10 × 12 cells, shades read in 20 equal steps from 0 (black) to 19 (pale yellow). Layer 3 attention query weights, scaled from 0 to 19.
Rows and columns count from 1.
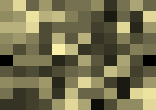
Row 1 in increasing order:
4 7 8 8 9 9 9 11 12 12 13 17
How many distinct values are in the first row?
8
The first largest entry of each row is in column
2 3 3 5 5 7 9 7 12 6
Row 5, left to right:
10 6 9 5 19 15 4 5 4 6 10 9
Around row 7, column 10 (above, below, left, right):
13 2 15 5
